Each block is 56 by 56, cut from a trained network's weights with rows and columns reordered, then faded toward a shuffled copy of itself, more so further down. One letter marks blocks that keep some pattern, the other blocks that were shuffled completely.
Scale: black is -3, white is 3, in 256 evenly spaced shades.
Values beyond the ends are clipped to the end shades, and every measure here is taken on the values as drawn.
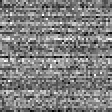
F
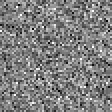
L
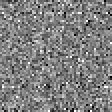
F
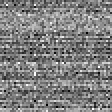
F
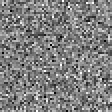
L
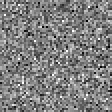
L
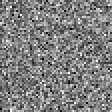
L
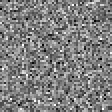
L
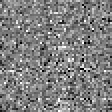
F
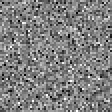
L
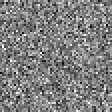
L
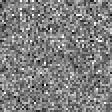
F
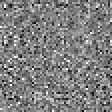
F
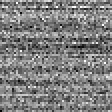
F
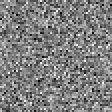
L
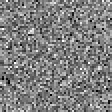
L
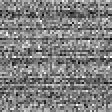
F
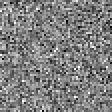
L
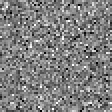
L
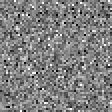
L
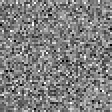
L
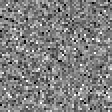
L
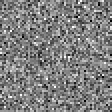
L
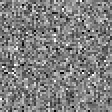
F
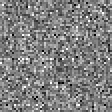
F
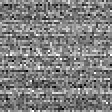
F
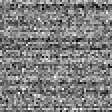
F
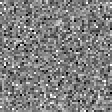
L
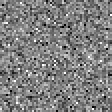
L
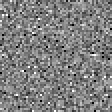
L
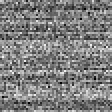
F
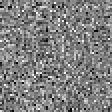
F
